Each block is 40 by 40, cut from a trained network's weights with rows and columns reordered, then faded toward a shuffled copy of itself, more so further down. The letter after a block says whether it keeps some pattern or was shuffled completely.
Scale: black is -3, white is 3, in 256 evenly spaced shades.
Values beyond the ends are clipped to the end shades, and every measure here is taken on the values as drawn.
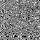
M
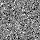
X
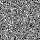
M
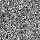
X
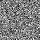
M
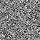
X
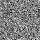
M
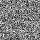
M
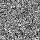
X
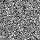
X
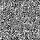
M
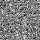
M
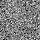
X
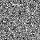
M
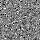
X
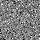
X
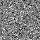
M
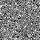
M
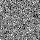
X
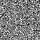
X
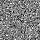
X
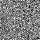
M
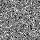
X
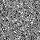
X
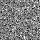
X
